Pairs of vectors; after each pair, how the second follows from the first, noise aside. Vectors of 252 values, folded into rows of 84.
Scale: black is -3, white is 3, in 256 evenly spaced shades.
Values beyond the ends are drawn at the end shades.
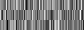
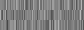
shrunk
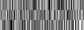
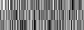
reversed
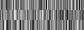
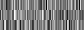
copied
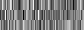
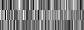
negated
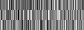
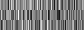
negated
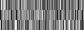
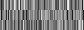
reversed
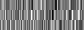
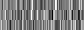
sign-scrambled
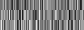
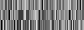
sign-scrambled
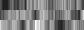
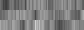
shrunk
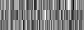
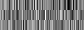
sign-scrambled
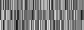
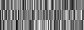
sign-scrambled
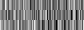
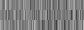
shrunk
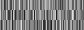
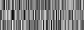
sign-scrambled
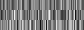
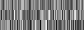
sign-scrambled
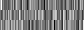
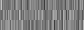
shrunk
